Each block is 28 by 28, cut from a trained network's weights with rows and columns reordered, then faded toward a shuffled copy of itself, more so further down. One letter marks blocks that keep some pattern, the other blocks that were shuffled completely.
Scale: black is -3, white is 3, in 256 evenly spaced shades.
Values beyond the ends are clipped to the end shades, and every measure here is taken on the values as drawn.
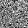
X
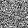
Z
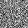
X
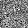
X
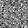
X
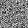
X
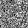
X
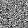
Z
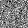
Z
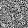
Z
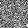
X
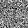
Z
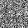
Z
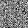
Z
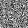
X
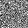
Z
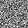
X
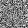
Z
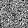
Z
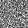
Z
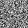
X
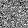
Z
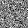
Z
